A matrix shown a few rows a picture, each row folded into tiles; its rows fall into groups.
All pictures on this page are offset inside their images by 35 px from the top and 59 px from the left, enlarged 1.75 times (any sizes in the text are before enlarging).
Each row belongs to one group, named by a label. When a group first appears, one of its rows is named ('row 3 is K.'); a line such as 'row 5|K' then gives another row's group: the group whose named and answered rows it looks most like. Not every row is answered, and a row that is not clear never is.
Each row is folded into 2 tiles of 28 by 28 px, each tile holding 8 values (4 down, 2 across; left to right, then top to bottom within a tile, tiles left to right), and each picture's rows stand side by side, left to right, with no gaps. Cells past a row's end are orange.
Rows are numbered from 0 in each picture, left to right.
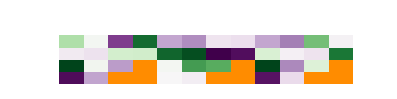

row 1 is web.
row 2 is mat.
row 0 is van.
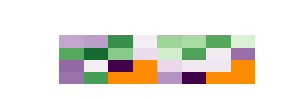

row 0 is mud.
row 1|web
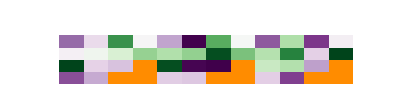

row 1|mat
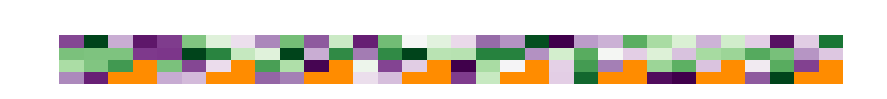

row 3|mat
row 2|van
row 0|web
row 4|mud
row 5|mud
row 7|mud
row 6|van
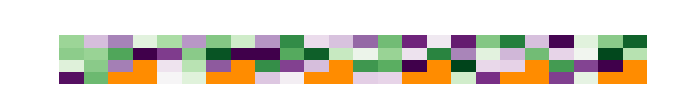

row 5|mat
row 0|mud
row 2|mat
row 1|mud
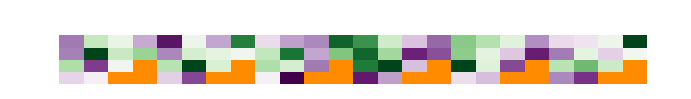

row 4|web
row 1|van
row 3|web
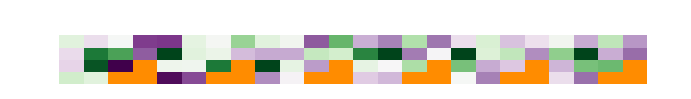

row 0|mud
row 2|van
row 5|web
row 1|web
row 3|web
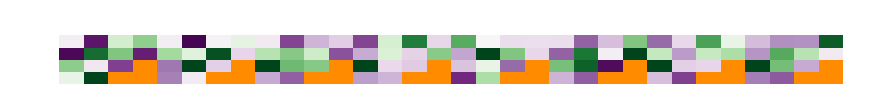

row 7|van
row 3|mat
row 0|mud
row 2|web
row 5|van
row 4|mud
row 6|mat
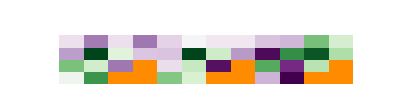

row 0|mud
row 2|mat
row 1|mud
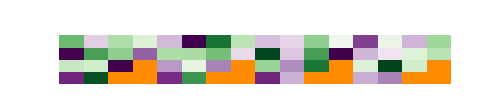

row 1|mud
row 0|mud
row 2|web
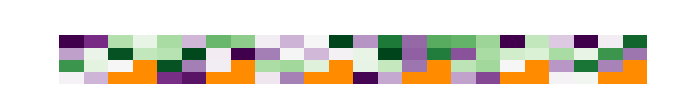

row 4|van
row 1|web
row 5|mud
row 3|van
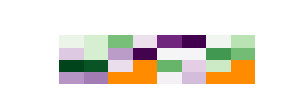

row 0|web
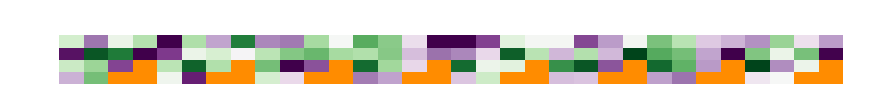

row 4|mat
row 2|mat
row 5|van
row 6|web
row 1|van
